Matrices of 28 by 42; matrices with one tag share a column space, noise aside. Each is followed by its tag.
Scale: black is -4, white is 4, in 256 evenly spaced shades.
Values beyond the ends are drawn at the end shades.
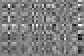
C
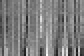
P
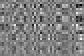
C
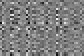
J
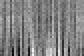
P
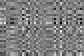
J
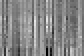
P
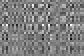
C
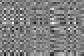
J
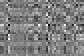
C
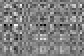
C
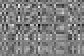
C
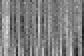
P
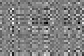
J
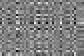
J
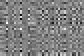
J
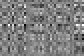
C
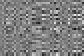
J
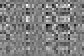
C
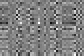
J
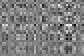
C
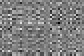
J
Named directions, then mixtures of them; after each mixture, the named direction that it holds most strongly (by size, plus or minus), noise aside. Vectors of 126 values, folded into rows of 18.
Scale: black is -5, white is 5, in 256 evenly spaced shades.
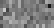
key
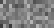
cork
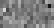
key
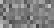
cork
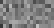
cork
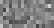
key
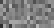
cork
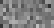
key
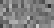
key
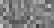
key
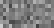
cork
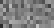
cork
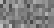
cork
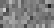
key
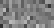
key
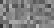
cork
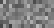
cork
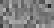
key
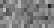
key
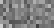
cork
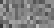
cork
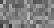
cork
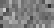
key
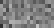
cork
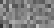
cork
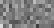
cork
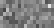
key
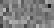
key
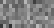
cork
